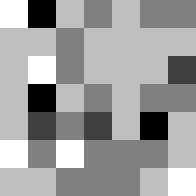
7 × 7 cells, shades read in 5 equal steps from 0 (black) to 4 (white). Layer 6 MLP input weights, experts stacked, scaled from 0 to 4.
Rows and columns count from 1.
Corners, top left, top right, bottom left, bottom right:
4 2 3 4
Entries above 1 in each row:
6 7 6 6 4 7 7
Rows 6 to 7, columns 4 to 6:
2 2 2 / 2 2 3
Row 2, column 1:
3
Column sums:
23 13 18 15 19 15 18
